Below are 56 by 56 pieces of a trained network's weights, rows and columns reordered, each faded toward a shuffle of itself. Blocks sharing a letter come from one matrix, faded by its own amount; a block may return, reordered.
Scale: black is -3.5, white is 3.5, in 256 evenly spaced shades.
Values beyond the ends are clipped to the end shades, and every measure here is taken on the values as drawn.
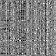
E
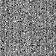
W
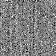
W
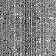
E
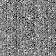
W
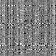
E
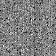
W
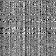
E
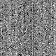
W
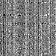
E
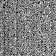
W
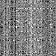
E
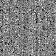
W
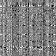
E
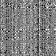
E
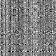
E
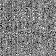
W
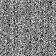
W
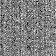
W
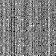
E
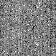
W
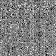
W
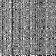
E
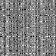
E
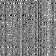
E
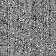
W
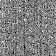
W
